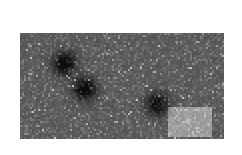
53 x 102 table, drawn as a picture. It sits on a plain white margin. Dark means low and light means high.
Three dips sink into the field. An odd patch, higher than its surroundings, sits in the bottom right. The bottom right is the ninth with the highest average.
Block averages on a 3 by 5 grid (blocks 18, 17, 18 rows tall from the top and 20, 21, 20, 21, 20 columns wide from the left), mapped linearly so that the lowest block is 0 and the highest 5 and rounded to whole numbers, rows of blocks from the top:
21222 | 20212 | 22235
